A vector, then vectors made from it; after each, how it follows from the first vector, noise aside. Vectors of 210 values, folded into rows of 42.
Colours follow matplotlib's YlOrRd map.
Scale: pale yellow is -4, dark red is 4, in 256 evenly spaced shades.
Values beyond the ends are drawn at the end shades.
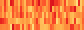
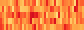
wrapped around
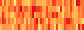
wrapped around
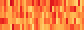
copied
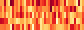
scaled up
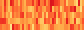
copied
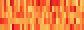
copied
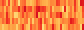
wrapped around
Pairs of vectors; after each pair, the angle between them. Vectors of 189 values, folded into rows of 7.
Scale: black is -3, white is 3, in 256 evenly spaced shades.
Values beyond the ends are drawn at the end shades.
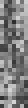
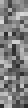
partly aligned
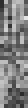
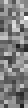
partly aligned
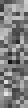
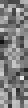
orthogonal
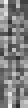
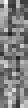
nearly parallel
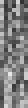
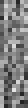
nearly opposite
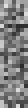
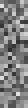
orthogonal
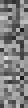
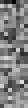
partly aligned
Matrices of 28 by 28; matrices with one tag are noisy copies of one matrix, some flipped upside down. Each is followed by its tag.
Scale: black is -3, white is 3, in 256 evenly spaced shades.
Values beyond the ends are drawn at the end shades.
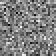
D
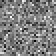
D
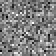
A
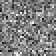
A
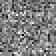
A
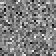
D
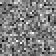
A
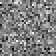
A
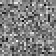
A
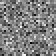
D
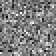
A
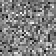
A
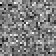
A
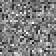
A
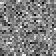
D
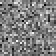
A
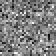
A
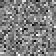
D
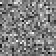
A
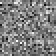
A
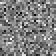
D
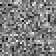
A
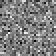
D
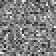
D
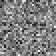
D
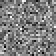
D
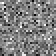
D
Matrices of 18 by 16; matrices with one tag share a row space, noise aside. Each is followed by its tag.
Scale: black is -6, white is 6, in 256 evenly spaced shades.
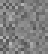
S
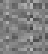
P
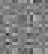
P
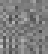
S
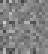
S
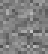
P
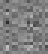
P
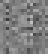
P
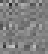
S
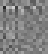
S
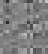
P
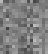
P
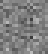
P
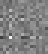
S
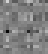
P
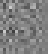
S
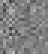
S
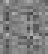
P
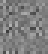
S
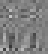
S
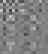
S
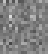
S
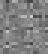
P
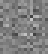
P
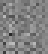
S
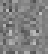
S
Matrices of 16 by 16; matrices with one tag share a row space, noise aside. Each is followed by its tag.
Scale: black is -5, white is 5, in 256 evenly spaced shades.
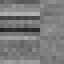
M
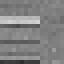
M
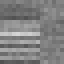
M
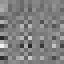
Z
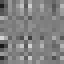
Z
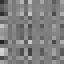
Z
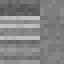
M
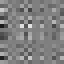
Z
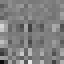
Z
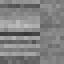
M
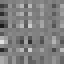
Z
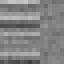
M
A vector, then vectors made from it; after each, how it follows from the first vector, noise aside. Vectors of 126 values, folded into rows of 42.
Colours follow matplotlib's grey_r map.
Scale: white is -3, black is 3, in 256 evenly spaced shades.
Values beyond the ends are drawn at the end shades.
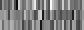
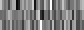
sign-scrambled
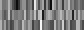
sign-scrambled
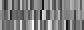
reversed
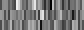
sign-scrambled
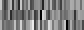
reversed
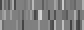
partly zeroed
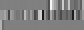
partly zeroed
